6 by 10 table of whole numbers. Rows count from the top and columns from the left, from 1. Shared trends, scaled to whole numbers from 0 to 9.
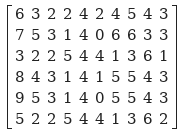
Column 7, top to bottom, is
4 6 1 5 5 1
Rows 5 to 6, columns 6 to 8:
0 5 5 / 4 1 3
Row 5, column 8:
5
